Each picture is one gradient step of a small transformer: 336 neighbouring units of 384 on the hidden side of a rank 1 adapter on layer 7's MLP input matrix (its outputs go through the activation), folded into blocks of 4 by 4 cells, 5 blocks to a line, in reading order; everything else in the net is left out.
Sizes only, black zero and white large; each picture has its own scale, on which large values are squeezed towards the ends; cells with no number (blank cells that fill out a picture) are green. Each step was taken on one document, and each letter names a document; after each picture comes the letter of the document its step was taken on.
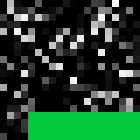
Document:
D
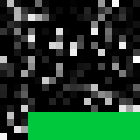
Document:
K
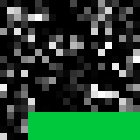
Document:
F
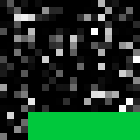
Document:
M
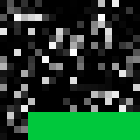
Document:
D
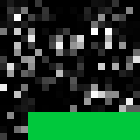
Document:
K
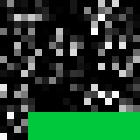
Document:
F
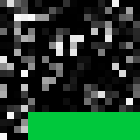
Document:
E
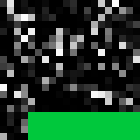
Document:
F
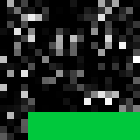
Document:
F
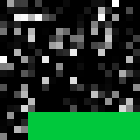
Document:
D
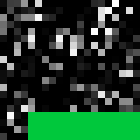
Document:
D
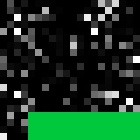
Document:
M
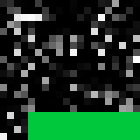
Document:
K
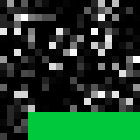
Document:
D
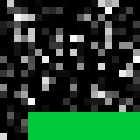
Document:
M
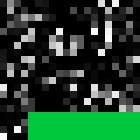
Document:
F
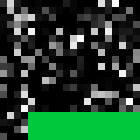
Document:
E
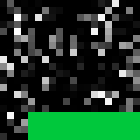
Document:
M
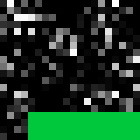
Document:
D
